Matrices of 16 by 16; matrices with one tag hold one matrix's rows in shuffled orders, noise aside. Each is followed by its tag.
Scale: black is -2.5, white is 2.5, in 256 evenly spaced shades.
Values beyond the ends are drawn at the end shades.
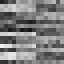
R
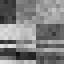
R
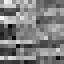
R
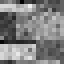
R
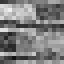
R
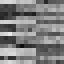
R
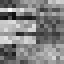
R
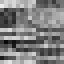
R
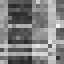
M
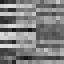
R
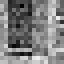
M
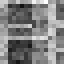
M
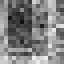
M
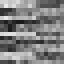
R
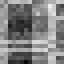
M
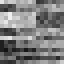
R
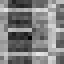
M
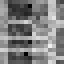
M
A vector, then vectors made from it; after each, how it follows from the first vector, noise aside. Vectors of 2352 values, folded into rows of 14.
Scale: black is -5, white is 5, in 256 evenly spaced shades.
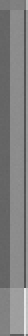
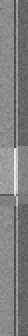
wrapped around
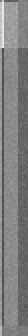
reversed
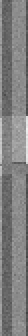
wrapped around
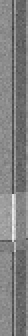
wrapped around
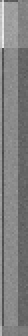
reversed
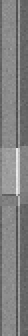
wrapped around
